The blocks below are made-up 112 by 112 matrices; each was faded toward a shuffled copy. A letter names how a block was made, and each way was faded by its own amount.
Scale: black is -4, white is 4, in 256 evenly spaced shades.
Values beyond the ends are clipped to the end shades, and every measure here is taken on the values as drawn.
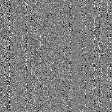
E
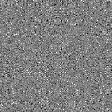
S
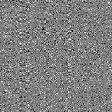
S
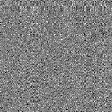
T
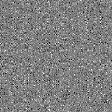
S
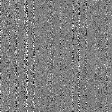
E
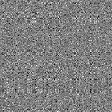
T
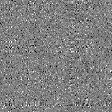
S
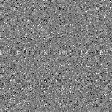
S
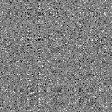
S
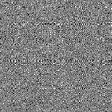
T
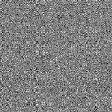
T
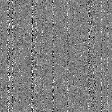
E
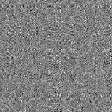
T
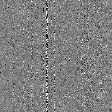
E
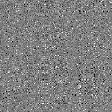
S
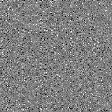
S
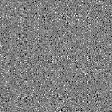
S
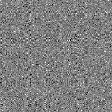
T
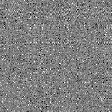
S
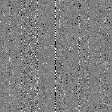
E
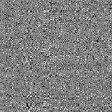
S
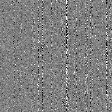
E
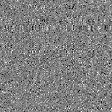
S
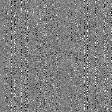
E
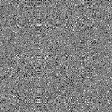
T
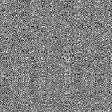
T
